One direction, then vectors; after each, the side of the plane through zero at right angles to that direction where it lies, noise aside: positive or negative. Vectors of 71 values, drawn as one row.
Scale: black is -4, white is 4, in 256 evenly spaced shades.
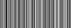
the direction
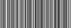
negative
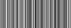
negative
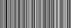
positive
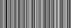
positive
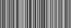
negative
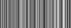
positive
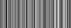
positive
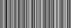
positive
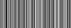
positive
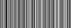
positive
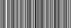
negative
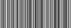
negative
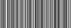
negative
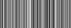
positive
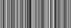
negative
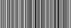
negative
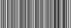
negative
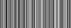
positive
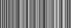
positive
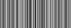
negative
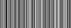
positive
